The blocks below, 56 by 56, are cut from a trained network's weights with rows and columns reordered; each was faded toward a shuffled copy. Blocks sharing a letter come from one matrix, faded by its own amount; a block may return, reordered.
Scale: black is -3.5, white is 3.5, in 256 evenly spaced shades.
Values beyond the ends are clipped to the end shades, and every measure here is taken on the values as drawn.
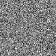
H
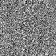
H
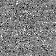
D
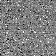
D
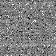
D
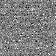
D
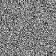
H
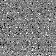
D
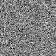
H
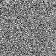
H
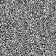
H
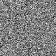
H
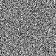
H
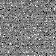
D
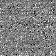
D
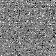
D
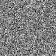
H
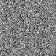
H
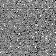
D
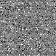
D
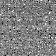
D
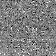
D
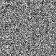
H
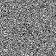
H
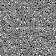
D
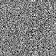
H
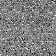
D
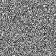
H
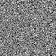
H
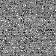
D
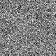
H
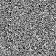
H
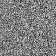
H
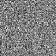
H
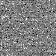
D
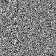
H
